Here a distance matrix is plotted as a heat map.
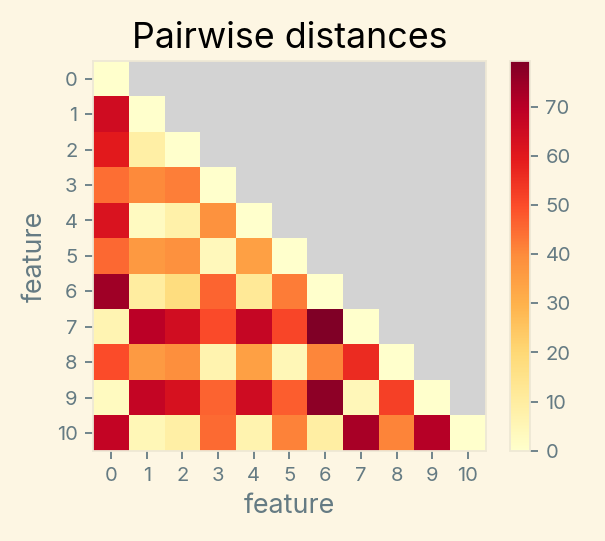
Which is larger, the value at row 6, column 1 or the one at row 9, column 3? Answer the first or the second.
the second
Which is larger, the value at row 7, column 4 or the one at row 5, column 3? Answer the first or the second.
the first
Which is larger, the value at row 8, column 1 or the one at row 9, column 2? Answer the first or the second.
the second
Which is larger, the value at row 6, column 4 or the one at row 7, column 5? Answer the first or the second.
the second
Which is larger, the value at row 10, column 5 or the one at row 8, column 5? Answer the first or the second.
the first
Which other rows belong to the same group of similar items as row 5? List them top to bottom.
3, 8
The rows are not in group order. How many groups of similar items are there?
3
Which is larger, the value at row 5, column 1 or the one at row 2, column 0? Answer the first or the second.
the second
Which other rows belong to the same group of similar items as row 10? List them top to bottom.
1, 2, 4, 6
